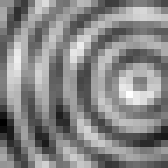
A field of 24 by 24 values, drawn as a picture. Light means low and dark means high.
The field is mottled with small blotches. Concentric rings centre on the middle right. The bottom left is the ninth with the highest average.
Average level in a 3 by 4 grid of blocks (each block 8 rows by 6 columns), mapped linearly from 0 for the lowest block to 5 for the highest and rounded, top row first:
2021 | 0210 | 5324
